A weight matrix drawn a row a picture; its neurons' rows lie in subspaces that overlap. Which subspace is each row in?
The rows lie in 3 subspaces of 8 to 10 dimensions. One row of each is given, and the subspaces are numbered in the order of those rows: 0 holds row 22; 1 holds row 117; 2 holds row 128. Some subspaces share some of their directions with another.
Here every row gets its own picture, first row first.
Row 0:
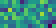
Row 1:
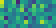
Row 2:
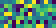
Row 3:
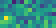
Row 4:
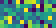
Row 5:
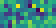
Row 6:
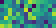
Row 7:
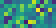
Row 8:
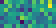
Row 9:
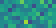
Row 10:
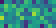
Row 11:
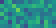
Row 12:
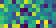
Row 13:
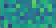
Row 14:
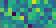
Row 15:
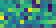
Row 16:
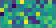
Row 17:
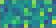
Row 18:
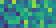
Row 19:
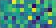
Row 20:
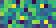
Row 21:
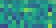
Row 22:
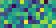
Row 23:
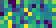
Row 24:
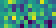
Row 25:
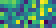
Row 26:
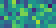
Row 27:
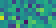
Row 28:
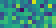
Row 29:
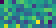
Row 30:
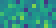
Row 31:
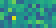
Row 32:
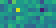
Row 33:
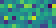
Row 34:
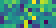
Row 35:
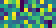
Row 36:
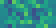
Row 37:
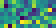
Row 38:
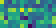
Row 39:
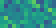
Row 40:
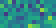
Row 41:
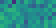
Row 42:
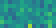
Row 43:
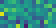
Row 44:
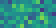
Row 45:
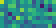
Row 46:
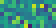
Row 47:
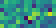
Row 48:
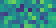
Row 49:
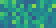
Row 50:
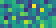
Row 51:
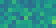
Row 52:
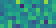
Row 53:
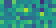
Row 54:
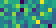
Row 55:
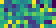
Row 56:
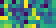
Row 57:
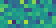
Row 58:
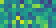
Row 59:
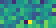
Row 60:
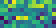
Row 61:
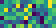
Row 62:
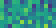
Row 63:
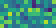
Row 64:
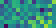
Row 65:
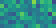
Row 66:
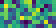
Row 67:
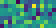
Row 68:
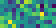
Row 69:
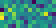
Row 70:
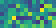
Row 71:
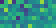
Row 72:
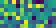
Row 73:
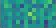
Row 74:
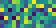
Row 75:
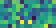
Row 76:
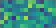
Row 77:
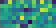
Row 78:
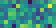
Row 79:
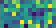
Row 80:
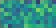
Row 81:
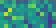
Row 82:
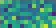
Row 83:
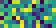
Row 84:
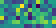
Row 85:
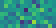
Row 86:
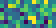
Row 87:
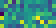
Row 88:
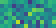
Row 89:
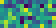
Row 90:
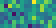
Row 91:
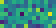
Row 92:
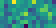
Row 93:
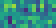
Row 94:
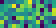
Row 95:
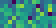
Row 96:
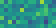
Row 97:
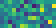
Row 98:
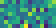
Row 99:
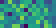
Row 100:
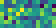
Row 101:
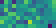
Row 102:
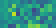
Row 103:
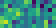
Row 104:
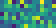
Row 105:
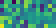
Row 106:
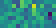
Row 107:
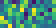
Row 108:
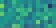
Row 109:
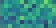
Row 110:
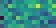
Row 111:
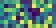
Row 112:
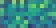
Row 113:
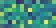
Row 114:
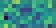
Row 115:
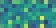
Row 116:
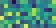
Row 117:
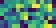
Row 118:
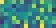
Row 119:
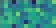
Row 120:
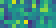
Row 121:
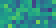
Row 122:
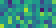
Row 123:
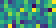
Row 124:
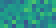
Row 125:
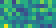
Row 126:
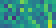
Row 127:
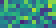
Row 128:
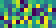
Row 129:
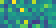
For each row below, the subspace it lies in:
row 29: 1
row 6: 0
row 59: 0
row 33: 1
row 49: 0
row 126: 0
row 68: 1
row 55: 1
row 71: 1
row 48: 0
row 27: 0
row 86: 0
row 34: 0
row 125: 1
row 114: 1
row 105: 1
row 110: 1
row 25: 0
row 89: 1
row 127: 1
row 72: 0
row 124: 0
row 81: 0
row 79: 1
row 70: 1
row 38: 1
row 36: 1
